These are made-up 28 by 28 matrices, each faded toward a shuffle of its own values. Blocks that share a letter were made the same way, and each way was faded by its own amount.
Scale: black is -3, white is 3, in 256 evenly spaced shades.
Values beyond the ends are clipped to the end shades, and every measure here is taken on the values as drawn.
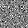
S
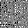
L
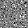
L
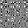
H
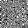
L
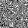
S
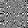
H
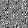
L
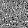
S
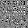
L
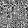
S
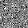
S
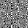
L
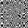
H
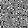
L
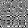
H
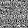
S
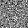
S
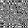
H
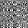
H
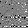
H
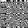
H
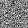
S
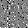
L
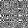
H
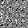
L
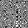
L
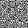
S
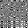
H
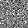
S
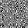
L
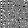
L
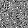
S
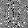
L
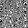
L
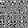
H
